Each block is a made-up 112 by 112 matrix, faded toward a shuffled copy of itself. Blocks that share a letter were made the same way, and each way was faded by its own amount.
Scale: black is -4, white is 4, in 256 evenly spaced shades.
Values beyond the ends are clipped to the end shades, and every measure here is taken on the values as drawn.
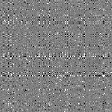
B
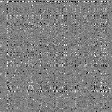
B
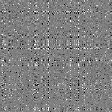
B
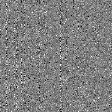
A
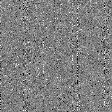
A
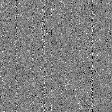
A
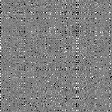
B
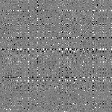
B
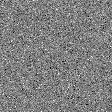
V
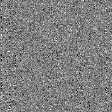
A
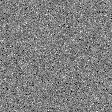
V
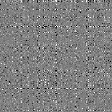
B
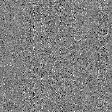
A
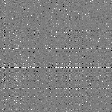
B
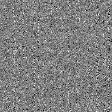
A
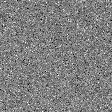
V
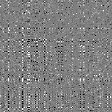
B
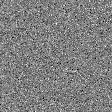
V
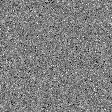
V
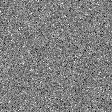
V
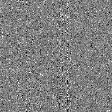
A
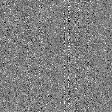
A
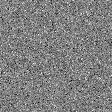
V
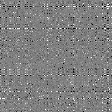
B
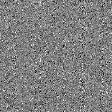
A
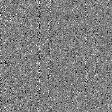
A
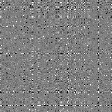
B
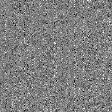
A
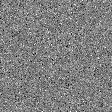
V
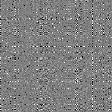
B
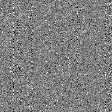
A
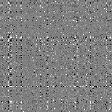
B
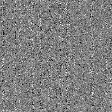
A
